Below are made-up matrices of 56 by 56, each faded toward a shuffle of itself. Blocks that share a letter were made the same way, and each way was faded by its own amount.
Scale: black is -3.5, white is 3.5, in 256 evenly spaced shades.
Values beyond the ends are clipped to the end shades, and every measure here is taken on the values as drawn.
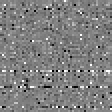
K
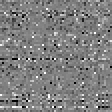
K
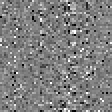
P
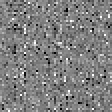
P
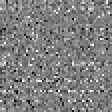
K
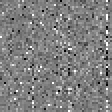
P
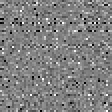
K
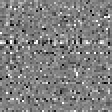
K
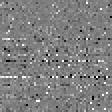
K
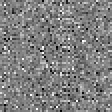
P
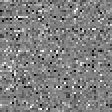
K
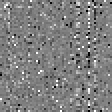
P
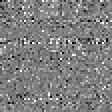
K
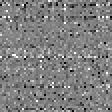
K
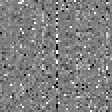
P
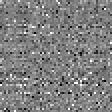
K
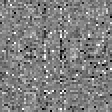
P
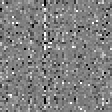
P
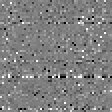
K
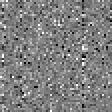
P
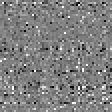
K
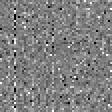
P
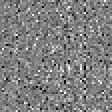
P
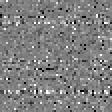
K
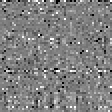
K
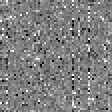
P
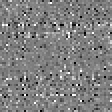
K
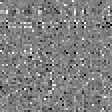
K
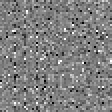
P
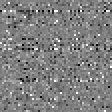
K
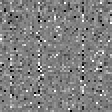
P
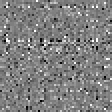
K
